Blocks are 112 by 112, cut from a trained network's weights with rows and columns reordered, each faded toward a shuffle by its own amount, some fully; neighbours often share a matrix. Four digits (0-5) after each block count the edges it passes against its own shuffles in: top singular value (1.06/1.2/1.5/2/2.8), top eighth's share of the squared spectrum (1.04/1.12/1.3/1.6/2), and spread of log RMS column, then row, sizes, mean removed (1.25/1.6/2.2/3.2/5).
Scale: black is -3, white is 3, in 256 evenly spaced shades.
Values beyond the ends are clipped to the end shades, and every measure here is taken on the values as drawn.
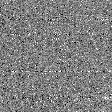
2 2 0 2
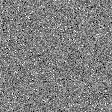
0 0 0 0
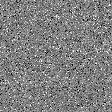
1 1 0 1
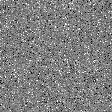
0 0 0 0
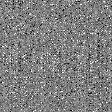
3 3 0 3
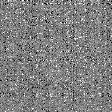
3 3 1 3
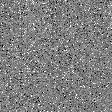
1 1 0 0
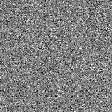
3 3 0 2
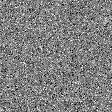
0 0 0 0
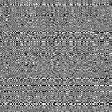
5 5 0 4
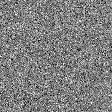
1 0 0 0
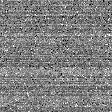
4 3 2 1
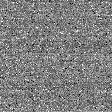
2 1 0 0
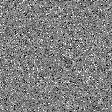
3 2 0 1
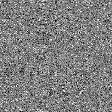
3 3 0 2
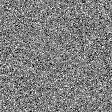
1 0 0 0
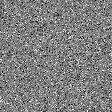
1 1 0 0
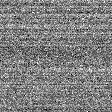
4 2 0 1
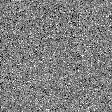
0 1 0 0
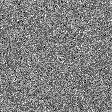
0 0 0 0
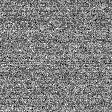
3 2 0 0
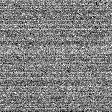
4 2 0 1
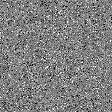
2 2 1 1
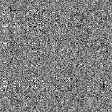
3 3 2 3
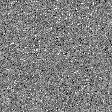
1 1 0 1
